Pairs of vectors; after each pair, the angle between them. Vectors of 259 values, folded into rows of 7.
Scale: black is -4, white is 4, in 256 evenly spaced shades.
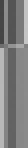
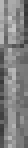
nearly opposite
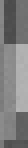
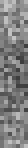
partly opposed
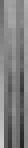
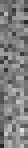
partly opposed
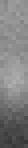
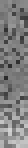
partly opposed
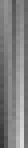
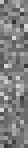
orthogonal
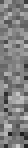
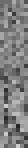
partly aligned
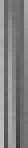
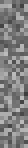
orthogonal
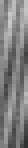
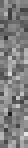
partly opposed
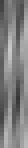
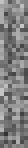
partly opposed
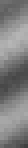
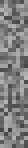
orthogonal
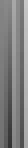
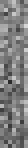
partly aligned
